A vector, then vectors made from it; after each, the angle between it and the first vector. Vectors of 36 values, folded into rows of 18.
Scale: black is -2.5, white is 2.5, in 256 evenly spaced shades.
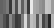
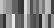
orthogonal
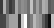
partly aligned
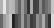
orthogonal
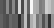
nearly parallel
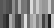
nearly parallel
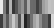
orthogonal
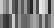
orthogonal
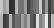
orthogonal
